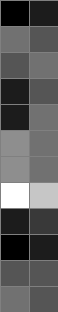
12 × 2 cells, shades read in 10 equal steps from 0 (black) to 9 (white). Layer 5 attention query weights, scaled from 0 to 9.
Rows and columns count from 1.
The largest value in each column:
9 7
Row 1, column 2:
1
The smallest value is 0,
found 2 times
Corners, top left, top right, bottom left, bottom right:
0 1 4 3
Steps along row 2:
down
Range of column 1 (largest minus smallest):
9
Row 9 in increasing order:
1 2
